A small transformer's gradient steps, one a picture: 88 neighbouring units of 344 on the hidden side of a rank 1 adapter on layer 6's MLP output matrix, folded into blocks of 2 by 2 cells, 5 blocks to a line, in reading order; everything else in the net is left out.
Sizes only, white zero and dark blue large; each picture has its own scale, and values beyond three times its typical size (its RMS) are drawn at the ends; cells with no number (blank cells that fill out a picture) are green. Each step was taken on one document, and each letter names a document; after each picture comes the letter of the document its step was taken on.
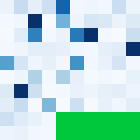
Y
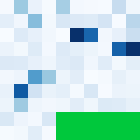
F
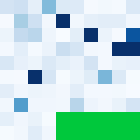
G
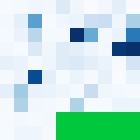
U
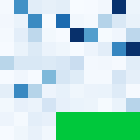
Y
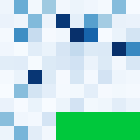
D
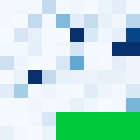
G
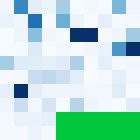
Y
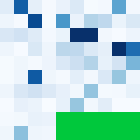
D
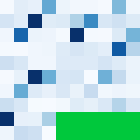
D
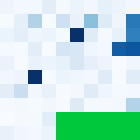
G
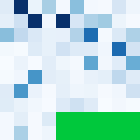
D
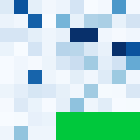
D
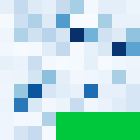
U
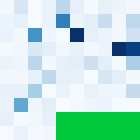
F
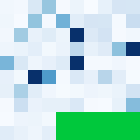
G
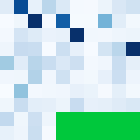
Y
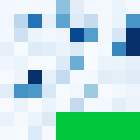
U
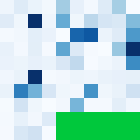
F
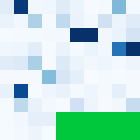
Y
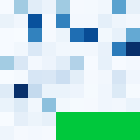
Y
